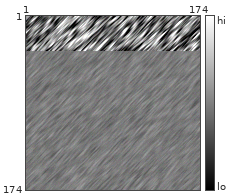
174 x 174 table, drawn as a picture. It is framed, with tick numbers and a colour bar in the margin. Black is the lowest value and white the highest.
Seam: horizontal, 20% of the way down, the bottom part calmer. Mirror symmetry: none. Grain: diagonal, up to the right. Average level on the scale: 50%.
